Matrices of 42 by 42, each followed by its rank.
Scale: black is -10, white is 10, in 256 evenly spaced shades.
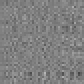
five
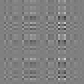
one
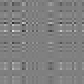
one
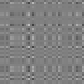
one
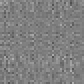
five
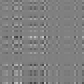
one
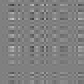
one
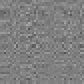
five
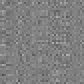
five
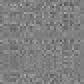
five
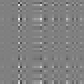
one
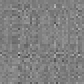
five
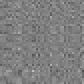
five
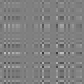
one
